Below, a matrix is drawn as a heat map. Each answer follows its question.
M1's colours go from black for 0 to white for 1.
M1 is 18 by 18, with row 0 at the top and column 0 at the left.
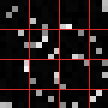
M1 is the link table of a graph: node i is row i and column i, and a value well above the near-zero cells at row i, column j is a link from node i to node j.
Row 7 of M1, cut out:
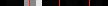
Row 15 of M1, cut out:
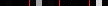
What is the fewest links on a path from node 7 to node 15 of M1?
2
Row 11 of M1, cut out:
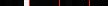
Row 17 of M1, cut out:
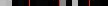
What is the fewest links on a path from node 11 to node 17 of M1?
3
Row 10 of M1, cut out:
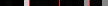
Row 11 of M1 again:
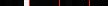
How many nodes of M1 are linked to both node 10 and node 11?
1
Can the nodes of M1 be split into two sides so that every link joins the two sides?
yes
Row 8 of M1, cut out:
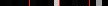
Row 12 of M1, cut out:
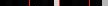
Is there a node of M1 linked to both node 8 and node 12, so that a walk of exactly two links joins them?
yes
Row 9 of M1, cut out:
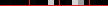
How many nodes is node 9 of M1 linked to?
3
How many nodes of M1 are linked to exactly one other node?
5
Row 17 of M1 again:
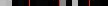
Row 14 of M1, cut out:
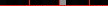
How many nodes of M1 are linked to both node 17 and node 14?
1
